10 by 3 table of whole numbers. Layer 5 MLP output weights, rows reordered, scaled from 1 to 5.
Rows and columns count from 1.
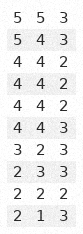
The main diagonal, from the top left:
5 4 2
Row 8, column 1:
2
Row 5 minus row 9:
2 2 0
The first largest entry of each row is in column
1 1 1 1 1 1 1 2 1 3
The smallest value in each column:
2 1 2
